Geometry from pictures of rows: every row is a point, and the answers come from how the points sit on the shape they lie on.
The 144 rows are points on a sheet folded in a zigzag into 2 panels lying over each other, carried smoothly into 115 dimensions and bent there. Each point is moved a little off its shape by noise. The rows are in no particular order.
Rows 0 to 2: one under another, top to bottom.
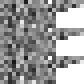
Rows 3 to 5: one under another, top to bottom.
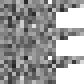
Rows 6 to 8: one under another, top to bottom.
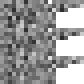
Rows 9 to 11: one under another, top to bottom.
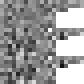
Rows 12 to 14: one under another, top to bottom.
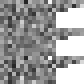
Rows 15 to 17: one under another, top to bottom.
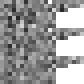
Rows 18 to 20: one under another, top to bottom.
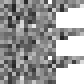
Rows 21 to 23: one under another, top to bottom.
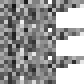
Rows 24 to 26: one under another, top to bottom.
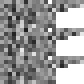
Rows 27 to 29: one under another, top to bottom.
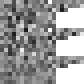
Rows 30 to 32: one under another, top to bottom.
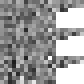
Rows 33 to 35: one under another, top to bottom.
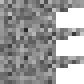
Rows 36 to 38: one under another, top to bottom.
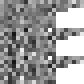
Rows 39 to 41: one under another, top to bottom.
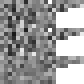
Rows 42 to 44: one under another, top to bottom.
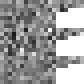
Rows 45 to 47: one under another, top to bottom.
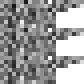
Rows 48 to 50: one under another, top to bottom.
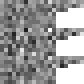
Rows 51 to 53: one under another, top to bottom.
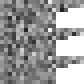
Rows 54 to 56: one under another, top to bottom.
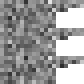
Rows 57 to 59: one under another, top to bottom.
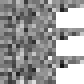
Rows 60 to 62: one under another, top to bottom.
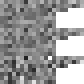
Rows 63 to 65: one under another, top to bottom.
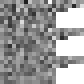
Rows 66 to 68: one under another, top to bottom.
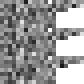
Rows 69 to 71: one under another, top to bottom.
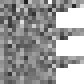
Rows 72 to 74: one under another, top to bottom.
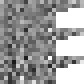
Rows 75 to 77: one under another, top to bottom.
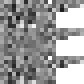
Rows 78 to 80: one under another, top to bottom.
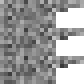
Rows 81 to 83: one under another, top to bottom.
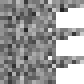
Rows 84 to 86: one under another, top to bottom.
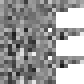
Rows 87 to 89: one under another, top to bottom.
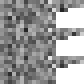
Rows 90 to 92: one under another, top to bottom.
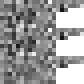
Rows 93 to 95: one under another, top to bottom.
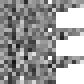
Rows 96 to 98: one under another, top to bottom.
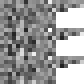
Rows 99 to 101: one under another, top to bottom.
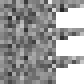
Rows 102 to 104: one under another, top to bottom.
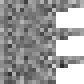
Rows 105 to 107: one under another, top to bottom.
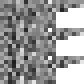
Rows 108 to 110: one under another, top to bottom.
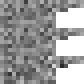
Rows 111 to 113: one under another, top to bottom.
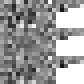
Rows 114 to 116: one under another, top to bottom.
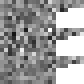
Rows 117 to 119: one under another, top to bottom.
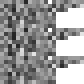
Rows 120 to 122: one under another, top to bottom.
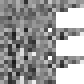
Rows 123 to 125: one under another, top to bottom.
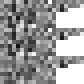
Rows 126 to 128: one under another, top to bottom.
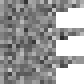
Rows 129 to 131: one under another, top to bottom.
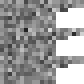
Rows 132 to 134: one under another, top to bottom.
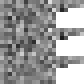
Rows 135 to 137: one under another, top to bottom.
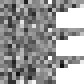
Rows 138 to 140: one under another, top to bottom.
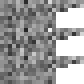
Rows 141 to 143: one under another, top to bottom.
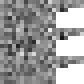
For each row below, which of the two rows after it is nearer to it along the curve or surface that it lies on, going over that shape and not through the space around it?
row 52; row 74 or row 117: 74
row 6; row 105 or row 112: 112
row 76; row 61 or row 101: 101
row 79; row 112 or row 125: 125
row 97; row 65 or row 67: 67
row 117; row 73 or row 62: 73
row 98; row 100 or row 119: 100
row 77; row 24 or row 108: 24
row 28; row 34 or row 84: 34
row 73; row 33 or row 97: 33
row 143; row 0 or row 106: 0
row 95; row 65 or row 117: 117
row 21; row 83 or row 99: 83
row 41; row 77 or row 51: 51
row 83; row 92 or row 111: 92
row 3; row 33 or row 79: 79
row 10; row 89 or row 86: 89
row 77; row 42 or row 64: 64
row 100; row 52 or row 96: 52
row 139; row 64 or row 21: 21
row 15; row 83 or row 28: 83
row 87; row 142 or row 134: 134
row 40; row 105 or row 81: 105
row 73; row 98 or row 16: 16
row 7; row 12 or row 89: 12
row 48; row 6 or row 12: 6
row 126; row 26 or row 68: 26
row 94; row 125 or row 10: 10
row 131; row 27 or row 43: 27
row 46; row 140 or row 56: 56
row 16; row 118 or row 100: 118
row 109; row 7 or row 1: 7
